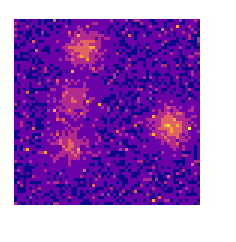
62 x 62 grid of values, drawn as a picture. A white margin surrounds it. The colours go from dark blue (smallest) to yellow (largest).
Slope: none. Odd rows or columns: none. Bumps: four. Mirror symmetry: none. Average level on the scale: 20%. Ninth with the highest average: middle right.
